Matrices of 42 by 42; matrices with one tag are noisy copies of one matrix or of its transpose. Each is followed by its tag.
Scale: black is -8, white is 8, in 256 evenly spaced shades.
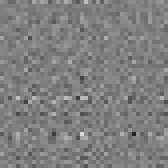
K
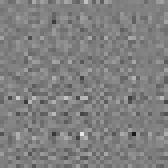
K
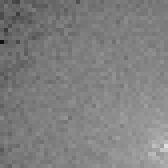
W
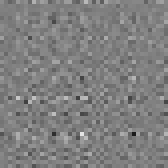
K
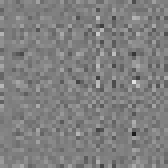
K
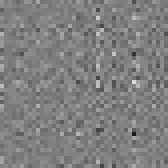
K
